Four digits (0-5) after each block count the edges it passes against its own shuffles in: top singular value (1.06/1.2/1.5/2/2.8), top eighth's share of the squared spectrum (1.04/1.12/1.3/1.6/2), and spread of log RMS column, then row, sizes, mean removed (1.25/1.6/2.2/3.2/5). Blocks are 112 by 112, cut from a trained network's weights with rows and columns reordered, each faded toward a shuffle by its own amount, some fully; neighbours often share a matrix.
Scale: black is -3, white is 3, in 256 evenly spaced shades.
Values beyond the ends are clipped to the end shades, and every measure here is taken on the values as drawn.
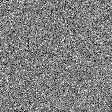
0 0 0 0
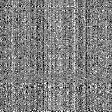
4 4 2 3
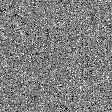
0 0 0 0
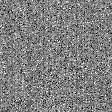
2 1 0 0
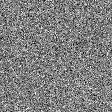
0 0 0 0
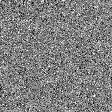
1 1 0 0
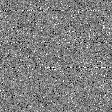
3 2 0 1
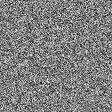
0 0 0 0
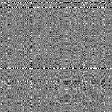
4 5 3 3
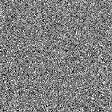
3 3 2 2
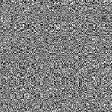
4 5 3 3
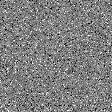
2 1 0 1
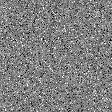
1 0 0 0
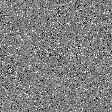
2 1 1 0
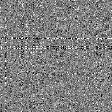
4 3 3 2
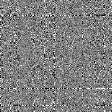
4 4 3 2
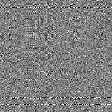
4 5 2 3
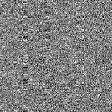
4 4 2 2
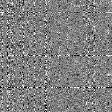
4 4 4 2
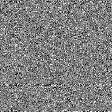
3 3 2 3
